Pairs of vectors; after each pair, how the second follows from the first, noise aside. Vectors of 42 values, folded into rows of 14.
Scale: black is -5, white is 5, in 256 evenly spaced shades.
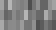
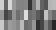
scaled up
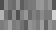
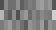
copied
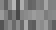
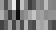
scaled up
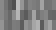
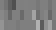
partly zeroed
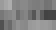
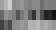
scaled up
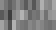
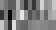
scaled up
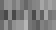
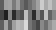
scaled up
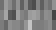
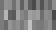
copied
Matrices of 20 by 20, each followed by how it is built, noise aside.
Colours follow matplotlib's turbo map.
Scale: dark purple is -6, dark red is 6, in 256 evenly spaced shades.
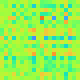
low rank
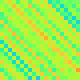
Toeplitz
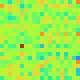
low rank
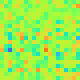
low rank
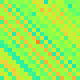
Toeplitz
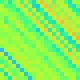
Toeplitz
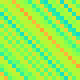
Toeplitz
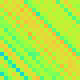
Toeplitz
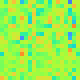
low rank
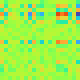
low rank
